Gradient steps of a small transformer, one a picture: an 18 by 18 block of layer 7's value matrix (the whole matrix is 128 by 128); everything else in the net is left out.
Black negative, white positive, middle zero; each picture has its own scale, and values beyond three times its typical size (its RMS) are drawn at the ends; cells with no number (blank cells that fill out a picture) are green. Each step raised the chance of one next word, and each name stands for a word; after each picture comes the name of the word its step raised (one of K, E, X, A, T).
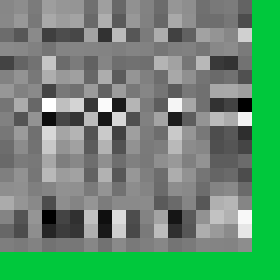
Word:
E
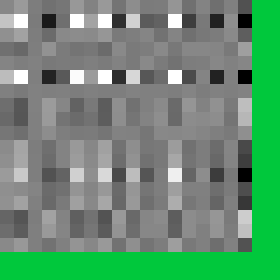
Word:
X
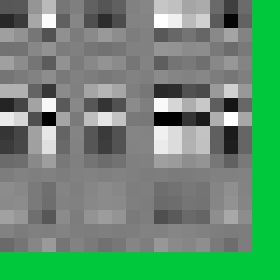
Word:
E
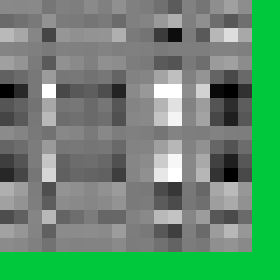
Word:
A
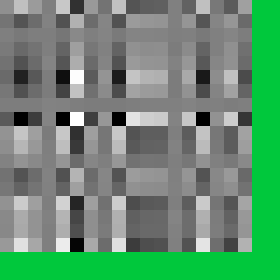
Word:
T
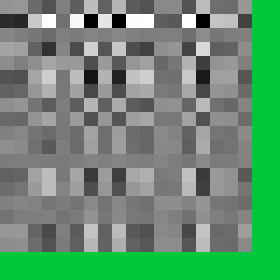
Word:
X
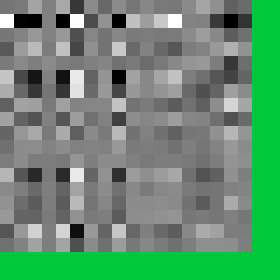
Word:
X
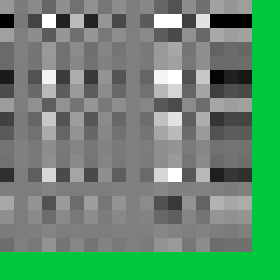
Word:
X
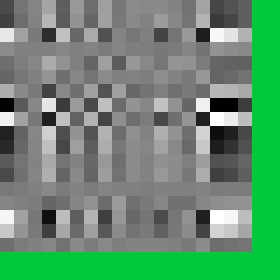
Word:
E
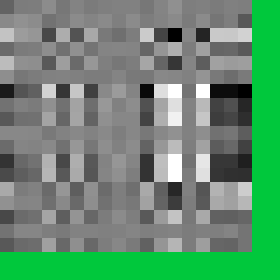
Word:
A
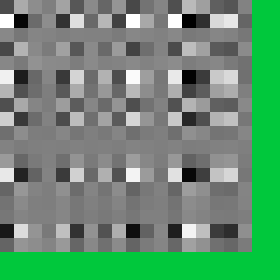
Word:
X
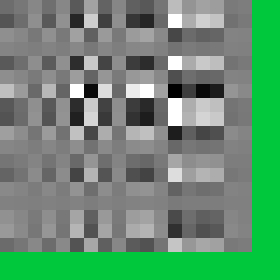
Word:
T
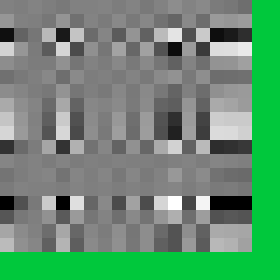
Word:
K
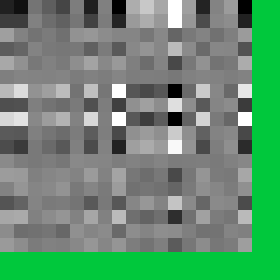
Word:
E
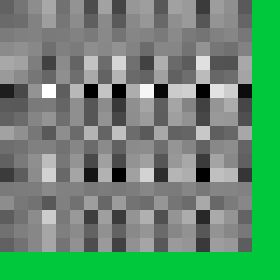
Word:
A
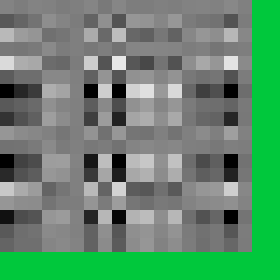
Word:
A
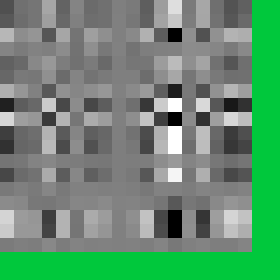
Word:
E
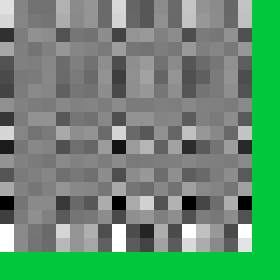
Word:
K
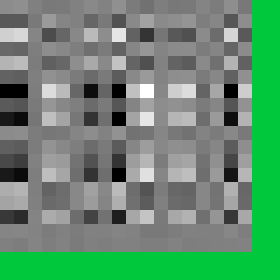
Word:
A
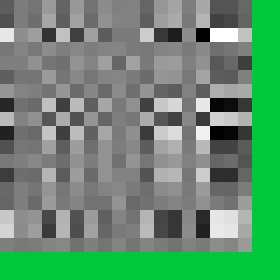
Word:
E
